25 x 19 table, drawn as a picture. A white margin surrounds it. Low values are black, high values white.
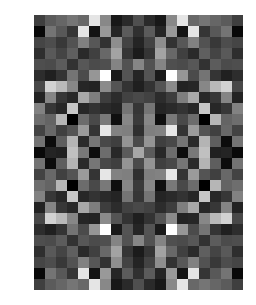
No seam splits the table. It mirrors both left to right and top to bottom. No overall slope runs across the table.
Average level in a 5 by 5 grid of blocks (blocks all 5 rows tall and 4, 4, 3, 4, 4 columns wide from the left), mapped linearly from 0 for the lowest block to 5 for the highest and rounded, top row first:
14041 | 32123 | 24542 | 32123 | 14041
